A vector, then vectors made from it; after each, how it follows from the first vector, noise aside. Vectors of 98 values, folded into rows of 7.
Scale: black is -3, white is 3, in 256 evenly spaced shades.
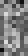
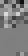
partly zeroed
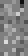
partly zeroed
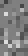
partly zeroed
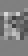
partly zeroed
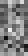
wrapped around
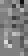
partly zeroed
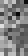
wrapped around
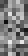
wrapped around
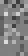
partly zeroed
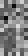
wrapped around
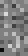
partly zeroed
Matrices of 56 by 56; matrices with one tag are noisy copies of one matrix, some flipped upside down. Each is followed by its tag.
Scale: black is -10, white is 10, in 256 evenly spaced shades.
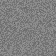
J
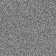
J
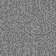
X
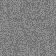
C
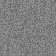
C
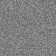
J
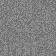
X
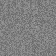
X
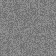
C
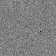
J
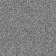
J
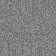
X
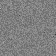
J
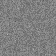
C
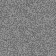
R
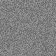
J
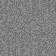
X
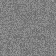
C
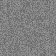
C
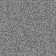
C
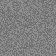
J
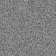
R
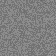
R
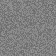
J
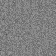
X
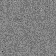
C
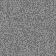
C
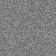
R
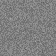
J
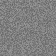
J
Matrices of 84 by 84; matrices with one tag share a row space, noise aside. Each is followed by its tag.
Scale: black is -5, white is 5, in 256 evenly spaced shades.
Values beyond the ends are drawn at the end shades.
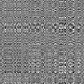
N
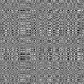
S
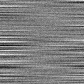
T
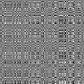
N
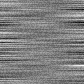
T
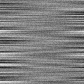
T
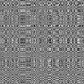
S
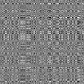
S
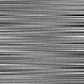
T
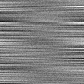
T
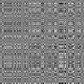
N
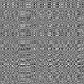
S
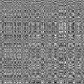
N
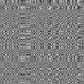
S
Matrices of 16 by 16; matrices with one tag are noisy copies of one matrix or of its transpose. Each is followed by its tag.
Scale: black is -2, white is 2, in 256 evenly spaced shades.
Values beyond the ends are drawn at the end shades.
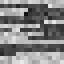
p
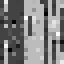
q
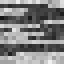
p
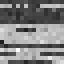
q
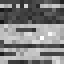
q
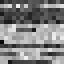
q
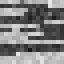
p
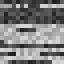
q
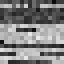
q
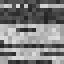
q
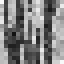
p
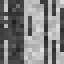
q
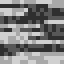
p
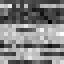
q
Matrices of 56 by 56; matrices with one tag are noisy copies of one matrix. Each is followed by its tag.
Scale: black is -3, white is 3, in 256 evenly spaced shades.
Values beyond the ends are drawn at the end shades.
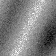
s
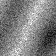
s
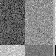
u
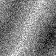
s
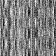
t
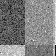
u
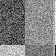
u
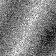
s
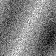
s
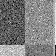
u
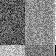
u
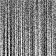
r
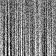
r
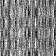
t
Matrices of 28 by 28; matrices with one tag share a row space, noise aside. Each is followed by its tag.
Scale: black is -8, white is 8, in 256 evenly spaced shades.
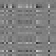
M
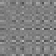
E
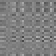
E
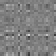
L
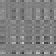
E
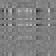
M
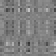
L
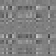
M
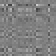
M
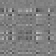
M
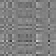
M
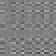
E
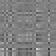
M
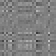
M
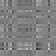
M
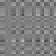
E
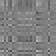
M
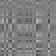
M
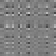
L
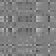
M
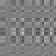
E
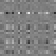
L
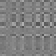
E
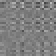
E
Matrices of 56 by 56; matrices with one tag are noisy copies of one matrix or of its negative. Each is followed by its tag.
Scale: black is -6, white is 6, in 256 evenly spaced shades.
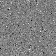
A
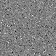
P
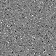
P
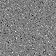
P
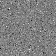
A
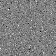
A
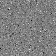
A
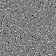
P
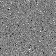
A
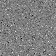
P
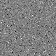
P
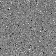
A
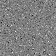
P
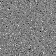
A
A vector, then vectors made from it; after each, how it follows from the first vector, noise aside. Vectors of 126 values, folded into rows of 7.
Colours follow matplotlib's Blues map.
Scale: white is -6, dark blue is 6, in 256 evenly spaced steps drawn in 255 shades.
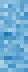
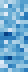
scaled up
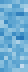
reversed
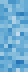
wrapped around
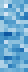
scaled up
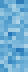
wrapped around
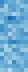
wrapped around
